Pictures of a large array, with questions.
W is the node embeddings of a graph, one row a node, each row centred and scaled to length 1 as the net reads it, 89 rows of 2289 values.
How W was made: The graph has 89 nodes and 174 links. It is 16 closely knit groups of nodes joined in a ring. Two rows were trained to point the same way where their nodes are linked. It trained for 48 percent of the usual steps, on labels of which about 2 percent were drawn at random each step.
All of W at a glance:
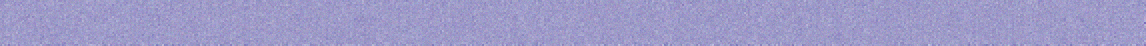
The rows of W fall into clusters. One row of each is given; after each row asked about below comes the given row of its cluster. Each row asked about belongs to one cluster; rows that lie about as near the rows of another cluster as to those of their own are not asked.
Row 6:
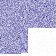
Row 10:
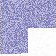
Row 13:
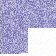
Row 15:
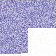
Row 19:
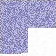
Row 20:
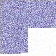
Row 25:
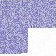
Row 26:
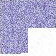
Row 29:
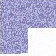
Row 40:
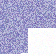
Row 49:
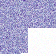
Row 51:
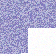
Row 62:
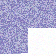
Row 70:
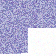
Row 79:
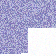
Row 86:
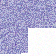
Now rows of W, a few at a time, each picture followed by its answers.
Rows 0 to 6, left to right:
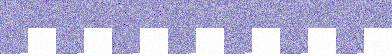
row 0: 13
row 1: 6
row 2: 62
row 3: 19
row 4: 20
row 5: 6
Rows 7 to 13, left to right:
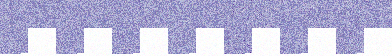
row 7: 26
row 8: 10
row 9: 79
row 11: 25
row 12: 62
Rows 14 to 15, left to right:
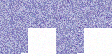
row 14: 26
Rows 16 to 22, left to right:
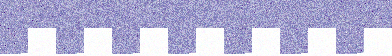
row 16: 29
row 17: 13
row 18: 13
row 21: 79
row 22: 70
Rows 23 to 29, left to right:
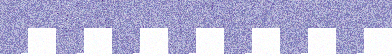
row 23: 19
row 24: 13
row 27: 79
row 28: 10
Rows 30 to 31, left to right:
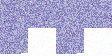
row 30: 19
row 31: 40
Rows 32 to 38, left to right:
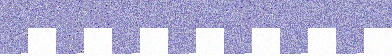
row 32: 51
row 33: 49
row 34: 49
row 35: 20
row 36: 62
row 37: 79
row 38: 51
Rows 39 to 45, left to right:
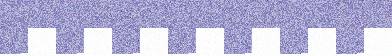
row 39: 62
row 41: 51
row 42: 40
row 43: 79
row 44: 10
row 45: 20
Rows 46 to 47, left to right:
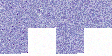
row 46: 70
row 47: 15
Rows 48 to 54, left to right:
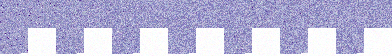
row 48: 49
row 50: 40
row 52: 79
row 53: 19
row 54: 25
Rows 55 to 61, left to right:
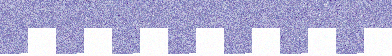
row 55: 13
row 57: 6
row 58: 15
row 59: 70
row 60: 19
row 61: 6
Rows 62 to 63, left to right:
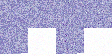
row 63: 20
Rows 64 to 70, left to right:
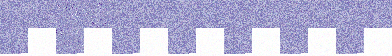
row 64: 62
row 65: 49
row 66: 29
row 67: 10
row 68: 15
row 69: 51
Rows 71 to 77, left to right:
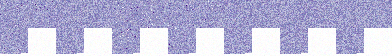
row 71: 51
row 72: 29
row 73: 86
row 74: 29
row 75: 20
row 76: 86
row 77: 25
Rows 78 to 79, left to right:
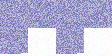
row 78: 6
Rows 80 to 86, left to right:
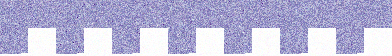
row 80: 15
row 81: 6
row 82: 51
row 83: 13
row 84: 40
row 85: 62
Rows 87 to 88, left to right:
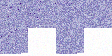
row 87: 86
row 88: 19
